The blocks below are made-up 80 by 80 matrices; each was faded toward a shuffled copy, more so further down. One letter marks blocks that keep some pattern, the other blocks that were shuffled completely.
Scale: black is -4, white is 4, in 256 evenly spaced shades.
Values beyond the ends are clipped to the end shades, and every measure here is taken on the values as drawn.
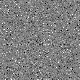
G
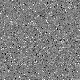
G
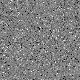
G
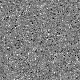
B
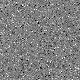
G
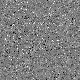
G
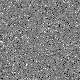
B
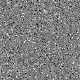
G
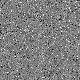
B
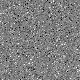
G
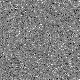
G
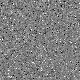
B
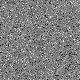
B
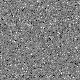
G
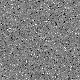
B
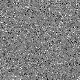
G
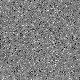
G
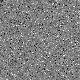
B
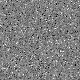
G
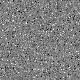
G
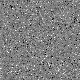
G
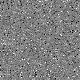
G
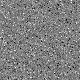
B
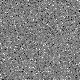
G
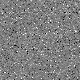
G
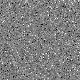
G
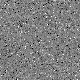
G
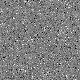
B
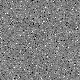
G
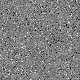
B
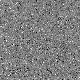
G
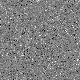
B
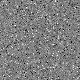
B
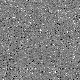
G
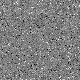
G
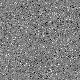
G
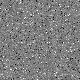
B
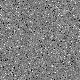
B
